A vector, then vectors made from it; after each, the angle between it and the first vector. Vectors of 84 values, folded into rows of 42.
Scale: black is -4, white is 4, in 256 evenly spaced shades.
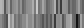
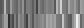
nearly opposite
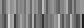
partly aligned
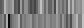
partly opposed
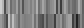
nearly parallel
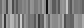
orthogonal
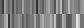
nearly opposite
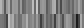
nearly parallel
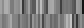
partly aligned
